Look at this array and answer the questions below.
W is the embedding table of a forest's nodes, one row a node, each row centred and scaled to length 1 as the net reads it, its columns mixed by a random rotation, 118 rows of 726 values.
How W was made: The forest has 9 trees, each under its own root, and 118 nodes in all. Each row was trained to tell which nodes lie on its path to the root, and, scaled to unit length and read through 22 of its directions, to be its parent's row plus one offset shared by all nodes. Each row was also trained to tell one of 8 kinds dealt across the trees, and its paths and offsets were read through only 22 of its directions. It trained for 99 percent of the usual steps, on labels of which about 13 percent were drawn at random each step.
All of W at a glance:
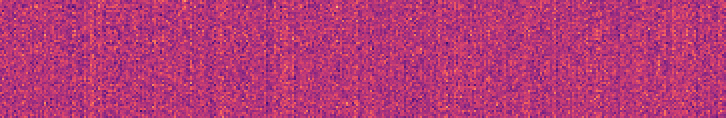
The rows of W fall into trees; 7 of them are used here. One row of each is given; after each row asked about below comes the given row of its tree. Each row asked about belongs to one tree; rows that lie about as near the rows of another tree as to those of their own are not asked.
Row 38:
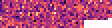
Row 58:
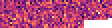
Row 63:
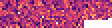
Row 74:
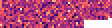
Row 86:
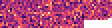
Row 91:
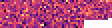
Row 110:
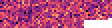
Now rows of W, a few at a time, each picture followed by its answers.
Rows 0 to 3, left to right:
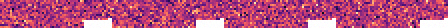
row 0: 58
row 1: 38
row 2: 86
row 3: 110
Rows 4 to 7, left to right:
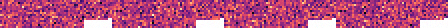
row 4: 38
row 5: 58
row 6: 58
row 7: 58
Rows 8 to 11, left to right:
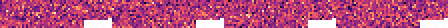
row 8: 38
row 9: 110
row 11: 63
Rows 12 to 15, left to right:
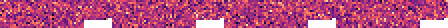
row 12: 91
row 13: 91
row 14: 91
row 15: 63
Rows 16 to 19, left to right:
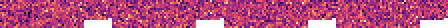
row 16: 110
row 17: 58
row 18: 58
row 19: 58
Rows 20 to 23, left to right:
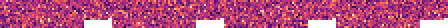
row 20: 63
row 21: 86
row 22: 74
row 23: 58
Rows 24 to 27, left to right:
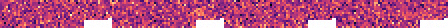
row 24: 86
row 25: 91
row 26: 110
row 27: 63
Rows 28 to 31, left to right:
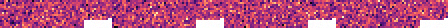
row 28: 63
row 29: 63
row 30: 91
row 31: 91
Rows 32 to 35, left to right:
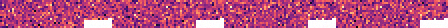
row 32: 86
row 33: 38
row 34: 91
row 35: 91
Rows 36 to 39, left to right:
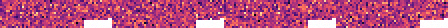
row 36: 38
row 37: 58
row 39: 91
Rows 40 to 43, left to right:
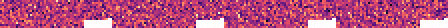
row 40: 58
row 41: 58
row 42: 86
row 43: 86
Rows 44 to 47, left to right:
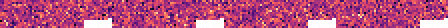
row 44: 86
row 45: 110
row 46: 110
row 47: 58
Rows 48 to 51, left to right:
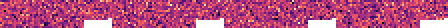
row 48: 91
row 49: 91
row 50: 58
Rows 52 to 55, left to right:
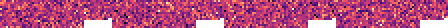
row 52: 38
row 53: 91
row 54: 38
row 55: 74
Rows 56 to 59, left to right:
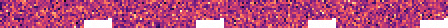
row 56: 110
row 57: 63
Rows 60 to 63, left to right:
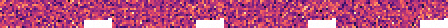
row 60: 38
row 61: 74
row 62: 74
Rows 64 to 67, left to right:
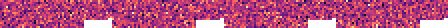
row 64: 86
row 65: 38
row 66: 38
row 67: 110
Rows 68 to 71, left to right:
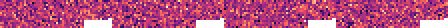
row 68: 86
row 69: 38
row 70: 86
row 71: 86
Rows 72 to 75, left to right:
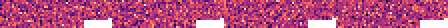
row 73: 110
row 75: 38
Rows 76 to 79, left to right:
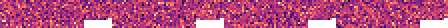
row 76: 38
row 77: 91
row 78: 91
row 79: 63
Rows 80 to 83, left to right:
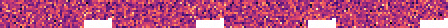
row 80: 91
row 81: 74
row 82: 63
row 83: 86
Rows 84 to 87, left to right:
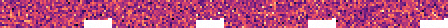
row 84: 58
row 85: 58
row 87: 110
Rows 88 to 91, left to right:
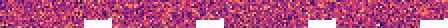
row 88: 86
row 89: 38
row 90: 91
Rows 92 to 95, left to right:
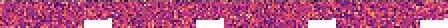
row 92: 58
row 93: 110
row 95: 63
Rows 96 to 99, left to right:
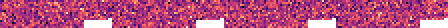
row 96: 91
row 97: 110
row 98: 58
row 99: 63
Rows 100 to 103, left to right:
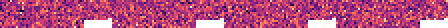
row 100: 110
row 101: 86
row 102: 110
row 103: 63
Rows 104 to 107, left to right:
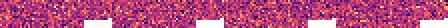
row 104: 38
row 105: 86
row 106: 58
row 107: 58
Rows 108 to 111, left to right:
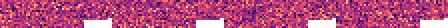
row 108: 38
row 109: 74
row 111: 110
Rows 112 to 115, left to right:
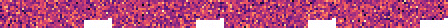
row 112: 110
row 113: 91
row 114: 91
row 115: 58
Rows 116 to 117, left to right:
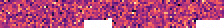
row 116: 91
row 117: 110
